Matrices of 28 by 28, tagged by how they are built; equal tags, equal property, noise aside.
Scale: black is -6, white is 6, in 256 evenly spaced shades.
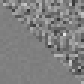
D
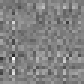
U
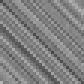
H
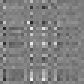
U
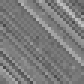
H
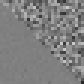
D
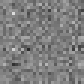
U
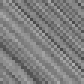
H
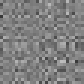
U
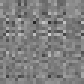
U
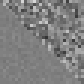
D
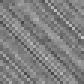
H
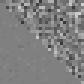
D
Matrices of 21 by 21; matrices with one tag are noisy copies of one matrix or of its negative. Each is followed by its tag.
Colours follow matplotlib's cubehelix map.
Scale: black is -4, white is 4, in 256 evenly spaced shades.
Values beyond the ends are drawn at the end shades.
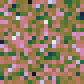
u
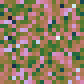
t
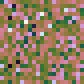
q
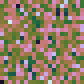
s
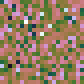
q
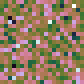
t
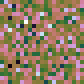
q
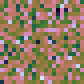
s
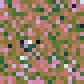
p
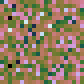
q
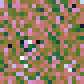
p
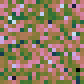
t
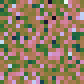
u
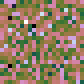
q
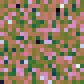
s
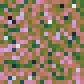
t
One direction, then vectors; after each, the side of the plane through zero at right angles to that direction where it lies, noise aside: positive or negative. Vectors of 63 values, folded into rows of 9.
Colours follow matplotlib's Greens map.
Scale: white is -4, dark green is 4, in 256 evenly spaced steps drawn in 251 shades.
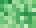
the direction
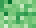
positive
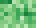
positive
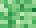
negative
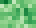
positive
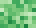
negative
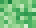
positive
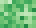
negative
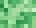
positive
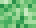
negative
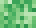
negative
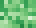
positive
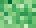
positive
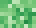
positive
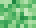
negative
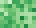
negative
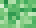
negative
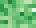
positive
